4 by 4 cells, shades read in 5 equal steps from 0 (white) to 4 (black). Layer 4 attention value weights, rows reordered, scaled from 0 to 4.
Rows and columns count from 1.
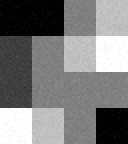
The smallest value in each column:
0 1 1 0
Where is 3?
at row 2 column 1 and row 3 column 1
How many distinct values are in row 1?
3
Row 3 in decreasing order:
3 2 2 2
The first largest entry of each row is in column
1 1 1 4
